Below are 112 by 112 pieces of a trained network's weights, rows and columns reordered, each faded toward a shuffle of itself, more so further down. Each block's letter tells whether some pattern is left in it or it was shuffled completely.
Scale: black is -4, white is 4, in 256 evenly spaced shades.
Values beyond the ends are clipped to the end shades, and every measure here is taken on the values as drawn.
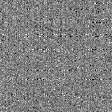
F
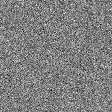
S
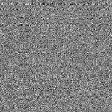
F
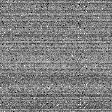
F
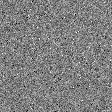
S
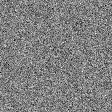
S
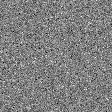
S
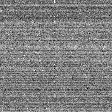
F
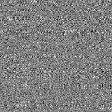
F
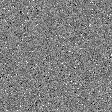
S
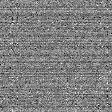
F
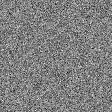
S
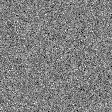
S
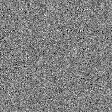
F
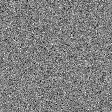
S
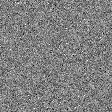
S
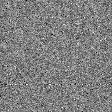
F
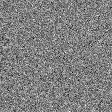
S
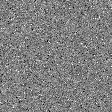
S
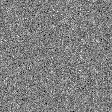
F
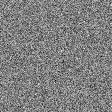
S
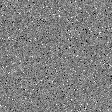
S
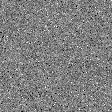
S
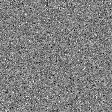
S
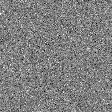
S
